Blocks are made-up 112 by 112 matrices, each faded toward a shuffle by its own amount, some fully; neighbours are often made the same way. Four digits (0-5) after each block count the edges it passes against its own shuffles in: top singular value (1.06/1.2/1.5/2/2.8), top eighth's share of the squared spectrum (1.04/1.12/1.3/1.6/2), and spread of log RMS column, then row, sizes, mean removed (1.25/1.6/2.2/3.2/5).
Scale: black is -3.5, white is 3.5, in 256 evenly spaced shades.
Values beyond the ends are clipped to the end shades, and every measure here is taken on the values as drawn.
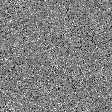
0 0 0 0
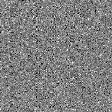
4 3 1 1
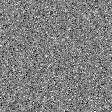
1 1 0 0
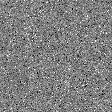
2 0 0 0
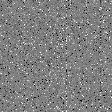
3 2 1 0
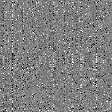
4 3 2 1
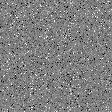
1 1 0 0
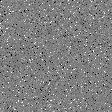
0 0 0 0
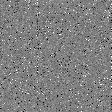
2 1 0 0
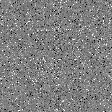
3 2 1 0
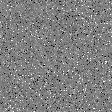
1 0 0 0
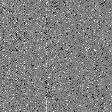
2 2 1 0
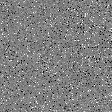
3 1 0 0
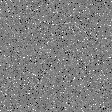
0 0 0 0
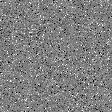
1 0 0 0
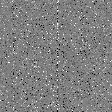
2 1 1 0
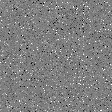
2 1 0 0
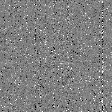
3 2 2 0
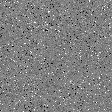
0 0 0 0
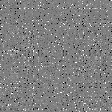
4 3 1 2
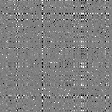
5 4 3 3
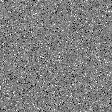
2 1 0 0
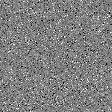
2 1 0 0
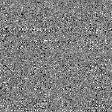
1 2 3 3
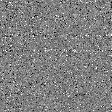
1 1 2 2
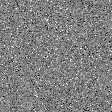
0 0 0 0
